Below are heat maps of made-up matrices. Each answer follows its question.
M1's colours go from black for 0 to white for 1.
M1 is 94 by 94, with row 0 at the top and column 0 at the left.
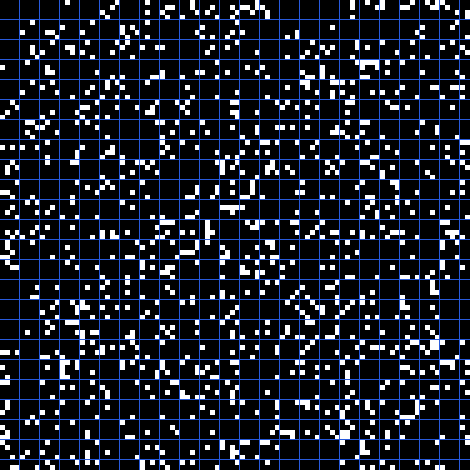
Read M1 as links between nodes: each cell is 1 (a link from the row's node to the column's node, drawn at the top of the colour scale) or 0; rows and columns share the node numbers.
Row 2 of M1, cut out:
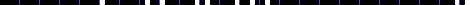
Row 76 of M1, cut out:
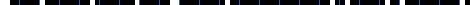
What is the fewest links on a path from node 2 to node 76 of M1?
3
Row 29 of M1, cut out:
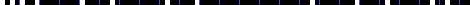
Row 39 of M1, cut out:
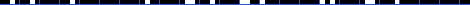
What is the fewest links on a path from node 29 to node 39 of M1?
1
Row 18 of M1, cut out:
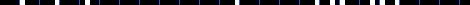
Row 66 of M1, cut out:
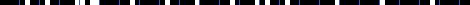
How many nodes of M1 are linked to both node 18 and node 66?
1
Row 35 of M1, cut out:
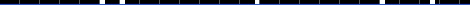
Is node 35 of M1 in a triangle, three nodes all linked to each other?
no
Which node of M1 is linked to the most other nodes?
node 46
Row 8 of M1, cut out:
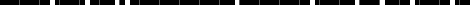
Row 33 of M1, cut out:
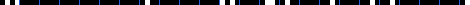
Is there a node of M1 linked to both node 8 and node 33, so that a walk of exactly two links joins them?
no
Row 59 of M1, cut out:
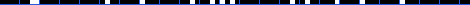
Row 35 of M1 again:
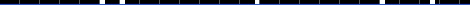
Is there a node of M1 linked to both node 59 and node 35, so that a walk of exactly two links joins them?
no
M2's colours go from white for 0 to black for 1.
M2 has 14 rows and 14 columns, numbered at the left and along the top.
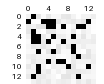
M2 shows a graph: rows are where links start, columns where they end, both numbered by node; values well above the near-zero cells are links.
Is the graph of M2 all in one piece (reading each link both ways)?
no
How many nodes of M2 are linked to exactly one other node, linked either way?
5
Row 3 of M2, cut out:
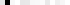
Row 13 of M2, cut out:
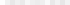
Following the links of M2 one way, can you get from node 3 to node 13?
no
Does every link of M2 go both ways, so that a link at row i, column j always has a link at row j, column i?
yes
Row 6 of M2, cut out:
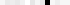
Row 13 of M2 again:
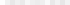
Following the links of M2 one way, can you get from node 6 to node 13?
no
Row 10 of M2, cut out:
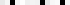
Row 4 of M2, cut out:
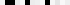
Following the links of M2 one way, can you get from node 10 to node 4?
yes
